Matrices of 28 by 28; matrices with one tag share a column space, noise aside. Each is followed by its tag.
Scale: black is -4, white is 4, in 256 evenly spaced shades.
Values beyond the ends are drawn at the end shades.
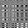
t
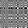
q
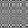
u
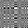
q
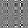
u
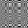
u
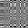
u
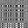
t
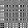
t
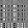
t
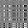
t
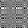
q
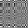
u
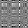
u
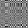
u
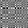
q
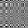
u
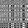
t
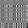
t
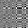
q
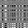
t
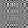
u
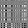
t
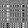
t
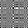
q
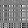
t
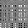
t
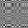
u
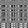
t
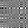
q
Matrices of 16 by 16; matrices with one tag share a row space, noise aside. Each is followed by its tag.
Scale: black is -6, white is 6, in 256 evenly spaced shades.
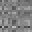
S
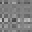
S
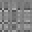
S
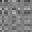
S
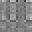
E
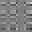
E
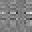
E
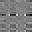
E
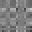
E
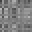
S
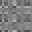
S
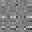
E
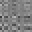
S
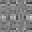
E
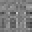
E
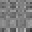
E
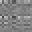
S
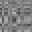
S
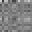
S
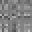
S
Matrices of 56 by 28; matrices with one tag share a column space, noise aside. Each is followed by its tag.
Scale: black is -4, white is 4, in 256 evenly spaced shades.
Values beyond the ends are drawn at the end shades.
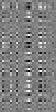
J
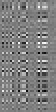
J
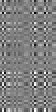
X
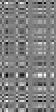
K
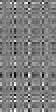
K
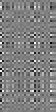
J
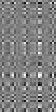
K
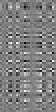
J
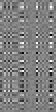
J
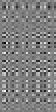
J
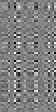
J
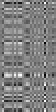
K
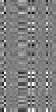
X
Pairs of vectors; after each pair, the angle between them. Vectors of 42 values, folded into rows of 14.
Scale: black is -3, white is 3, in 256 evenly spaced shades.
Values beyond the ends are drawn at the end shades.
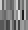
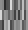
partly opposed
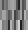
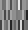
partly opposed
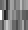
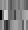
nearly opposite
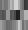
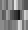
nearly parallel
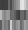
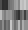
nearly parallel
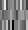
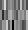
nearly parallel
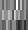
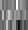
nearly parallel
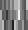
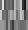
partly aligned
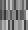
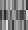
nearly parallel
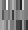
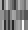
orthogonal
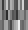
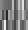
partly aligned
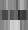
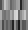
partly opposed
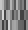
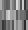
partly aligned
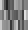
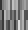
partly opposed
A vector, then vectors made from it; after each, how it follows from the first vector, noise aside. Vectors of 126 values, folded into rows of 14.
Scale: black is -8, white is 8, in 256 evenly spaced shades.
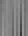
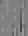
partly zeroed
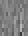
sign-scrambled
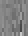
sign-scrambled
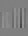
partly zeroed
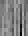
scaled up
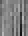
scaled up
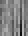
scaled up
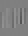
partly zeroed
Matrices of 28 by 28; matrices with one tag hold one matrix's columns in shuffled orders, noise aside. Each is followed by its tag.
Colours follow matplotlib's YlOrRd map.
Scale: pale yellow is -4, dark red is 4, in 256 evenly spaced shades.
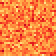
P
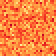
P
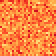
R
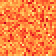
P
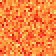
P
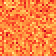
R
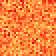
R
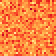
R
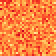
R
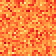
R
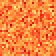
P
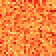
R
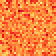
R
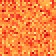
R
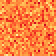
P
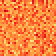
R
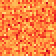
P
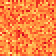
R
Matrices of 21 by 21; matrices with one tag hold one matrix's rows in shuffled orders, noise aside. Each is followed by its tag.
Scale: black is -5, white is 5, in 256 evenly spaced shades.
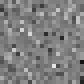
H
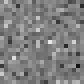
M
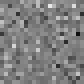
M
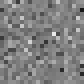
H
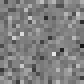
H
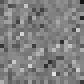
H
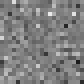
M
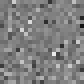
H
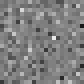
H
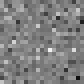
M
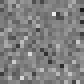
H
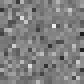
H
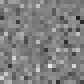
M
